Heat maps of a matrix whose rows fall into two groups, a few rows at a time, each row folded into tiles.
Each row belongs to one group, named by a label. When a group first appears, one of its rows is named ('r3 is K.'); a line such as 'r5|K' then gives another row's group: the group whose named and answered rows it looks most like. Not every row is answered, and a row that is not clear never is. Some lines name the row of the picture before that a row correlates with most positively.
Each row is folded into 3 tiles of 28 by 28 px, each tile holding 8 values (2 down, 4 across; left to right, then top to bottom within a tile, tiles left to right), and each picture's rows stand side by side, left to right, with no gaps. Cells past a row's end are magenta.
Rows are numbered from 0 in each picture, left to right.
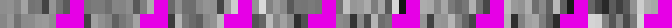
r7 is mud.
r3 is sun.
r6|sun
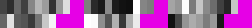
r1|mud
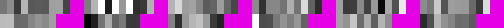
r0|mud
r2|sun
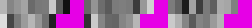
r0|sun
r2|mud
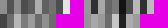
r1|mud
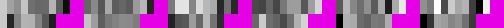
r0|sun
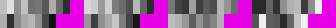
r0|sun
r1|sun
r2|mud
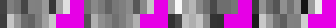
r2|sun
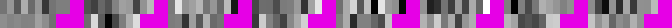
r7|mud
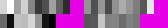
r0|sun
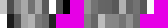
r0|sun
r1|mud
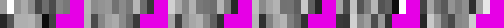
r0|sun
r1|sun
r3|sun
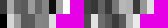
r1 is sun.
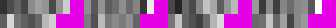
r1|mud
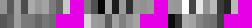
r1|mud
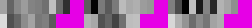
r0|sun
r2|mud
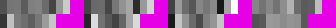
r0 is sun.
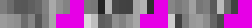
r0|mud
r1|mud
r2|sun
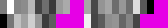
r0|sun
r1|sun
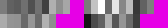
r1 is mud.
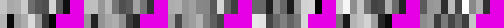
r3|mud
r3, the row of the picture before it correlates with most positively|0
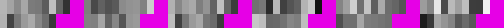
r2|sun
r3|mud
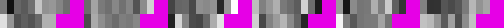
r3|sun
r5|mud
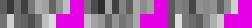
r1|mud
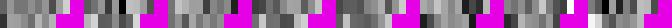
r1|mud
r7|mud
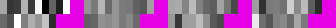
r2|sun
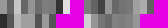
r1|mud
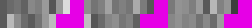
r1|sun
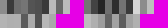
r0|mud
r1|mud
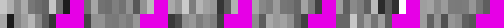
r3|sun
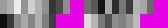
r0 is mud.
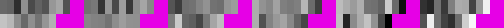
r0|mud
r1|mud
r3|sun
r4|sun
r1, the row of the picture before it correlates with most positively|1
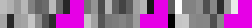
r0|sun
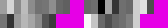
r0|sun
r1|mud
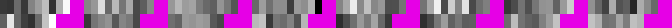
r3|mud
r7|mud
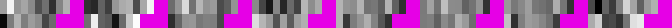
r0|sun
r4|sun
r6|sun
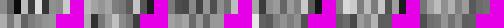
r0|mud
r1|sun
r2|mud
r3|sun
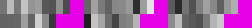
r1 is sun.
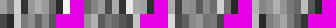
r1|mud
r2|sun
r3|sun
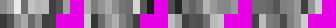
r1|sun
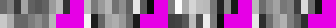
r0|mud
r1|sun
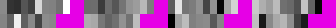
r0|mud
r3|sun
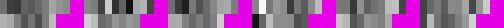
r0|mud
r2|mud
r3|sun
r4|mud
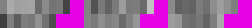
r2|mud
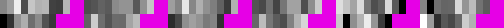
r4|sun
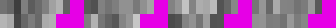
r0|mud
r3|mud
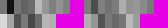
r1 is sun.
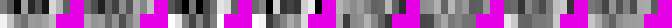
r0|mud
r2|mud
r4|sun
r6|mud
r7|mud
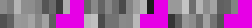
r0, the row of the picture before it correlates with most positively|5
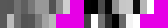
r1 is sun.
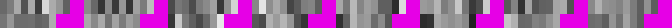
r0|mud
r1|mud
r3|sun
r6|mud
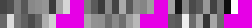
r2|mud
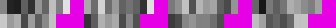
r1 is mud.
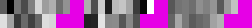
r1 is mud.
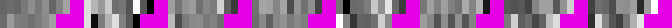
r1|sun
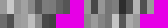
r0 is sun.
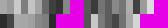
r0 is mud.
